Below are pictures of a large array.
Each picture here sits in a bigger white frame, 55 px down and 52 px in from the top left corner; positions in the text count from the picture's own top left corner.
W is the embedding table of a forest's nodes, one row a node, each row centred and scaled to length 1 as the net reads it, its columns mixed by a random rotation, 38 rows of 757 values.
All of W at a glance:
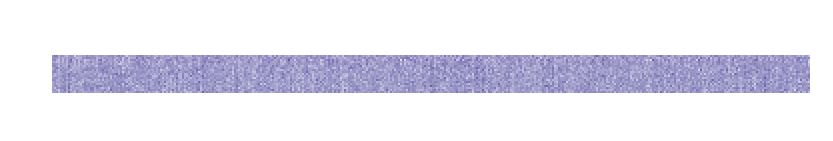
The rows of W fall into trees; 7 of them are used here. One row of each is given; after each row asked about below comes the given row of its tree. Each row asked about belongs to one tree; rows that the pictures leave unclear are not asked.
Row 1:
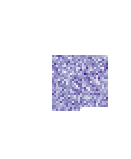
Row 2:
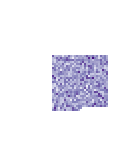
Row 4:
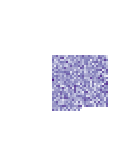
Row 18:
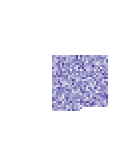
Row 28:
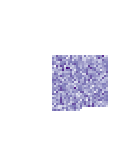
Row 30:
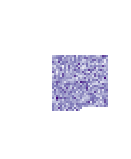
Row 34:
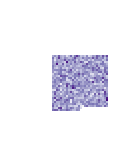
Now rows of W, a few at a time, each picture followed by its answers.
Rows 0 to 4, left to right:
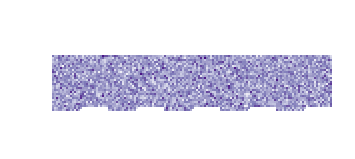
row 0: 30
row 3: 28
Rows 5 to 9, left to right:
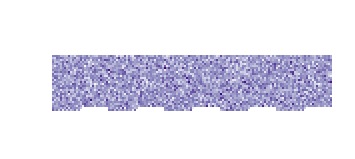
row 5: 4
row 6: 4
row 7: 1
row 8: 1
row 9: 4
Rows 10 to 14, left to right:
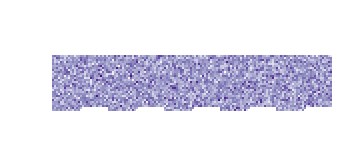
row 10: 4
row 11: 30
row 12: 28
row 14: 28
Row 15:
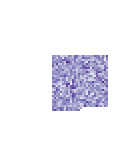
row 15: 34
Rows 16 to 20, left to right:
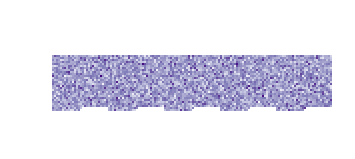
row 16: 4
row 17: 28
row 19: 30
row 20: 2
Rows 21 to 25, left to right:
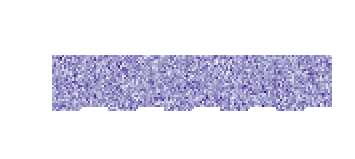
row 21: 30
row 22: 28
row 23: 30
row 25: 1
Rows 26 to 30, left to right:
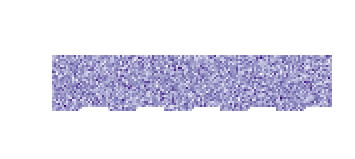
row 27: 34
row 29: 2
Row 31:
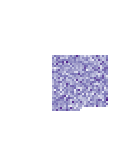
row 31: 34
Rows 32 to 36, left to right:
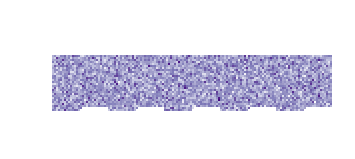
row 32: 2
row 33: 18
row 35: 18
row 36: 30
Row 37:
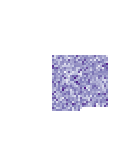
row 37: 1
